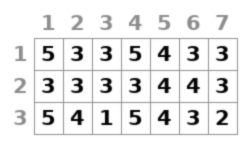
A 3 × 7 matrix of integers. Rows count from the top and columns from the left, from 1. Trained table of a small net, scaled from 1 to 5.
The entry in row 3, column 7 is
2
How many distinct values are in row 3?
5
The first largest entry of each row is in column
1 5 1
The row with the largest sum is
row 1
